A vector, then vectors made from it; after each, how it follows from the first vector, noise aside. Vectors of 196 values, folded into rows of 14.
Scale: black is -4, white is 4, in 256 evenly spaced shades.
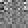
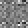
wrapped around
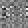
wrapped around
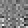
reversed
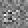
wrapped around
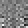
reversed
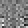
reversed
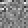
sign-scrambled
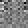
negated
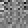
negated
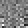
reversed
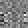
wrapped around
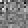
sign-scrambled
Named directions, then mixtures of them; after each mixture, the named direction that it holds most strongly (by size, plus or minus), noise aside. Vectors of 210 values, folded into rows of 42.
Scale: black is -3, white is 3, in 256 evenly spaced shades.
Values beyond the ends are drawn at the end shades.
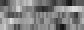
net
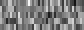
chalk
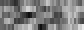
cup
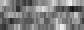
net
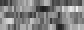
net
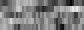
net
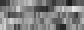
net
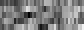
cup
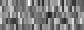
chalk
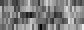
cup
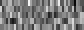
chalk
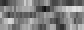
net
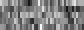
chalk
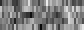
cup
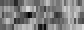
cup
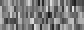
chalk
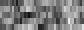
cup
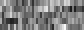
net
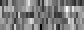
chalk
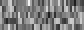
chalk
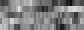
net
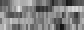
net
